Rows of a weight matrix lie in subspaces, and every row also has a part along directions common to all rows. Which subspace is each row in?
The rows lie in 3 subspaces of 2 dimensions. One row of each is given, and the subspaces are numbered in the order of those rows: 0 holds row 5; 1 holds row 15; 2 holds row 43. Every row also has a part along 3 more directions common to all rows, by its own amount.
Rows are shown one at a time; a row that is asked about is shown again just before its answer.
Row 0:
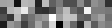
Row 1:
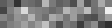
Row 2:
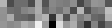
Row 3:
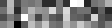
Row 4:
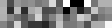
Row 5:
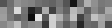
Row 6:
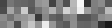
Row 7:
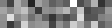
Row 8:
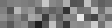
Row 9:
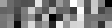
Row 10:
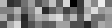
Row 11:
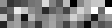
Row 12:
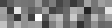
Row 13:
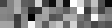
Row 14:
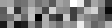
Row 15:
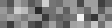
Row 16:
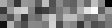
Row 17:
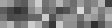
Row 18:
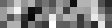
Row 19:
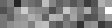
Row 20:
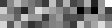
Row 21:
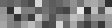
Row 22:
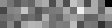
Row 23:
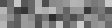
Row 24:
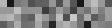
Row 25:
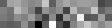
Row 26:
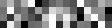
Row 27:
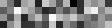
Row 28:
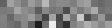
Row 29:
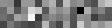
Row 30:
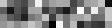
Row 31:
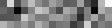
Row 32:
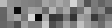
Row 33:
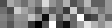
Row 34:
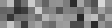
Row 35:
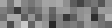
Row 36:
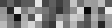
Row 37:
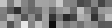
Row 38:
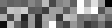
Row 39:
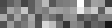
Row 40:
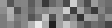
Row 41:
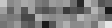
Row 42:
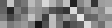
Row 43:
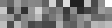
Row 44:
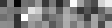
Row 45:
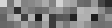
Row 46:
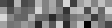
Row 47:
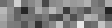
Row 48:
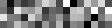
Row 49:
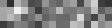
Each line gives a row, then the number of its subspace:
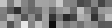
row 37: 0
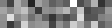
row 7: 1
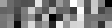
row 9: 0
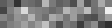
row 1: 2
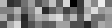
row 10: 1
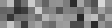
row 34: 1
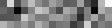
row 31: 1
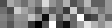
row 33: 1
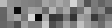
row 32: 0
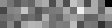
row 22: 2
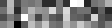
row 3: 0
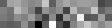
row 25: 1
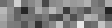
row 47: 2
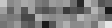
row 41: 2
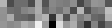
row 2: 1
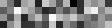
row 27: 2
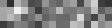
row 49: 1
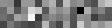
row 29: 0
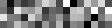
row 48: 2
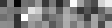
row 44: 0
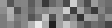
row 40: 1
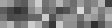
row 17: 1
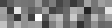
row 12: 0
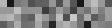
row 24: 1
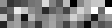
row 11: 2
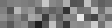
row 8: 1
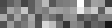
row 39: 2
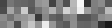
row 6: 2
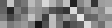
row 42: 1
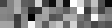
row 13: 0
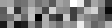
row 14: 0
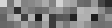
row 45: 0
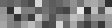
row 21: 0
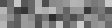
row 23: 2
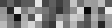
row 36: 0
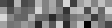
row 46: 2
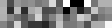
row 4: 2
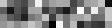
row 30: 1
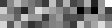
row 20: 2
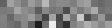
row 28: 1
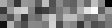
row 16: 2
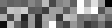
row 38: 2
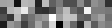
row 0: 2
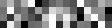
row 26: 1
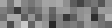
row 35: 0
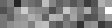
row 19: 2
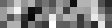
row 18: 0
